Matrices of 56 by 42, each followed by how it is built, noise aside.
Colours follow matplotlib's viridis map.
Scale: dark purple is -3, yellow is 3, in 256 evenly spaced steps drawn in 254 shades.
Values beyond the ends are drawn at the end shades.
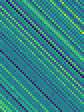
Toeplitz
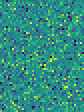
noise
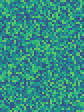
noise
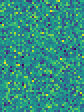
noise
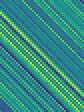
Toeplitz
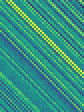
Toeplitz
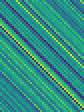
Toeplitz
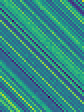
Toeplitz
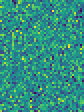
noise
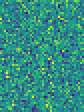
noise
